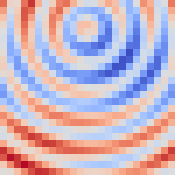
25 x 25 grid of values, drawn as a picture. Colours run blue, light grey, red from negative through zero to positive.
No single row or column stands out from its neighbours. Rings spread out from the top middle. The middle right is the ninth with the lowest average. The ninth with the highest average is the bottom left.
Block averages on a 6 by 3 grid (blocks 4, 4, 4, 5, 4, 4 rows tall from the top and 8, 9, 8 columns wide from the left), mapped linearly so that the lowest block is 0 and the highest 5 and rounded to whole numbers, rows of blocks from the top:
422
210
200
221
433
534
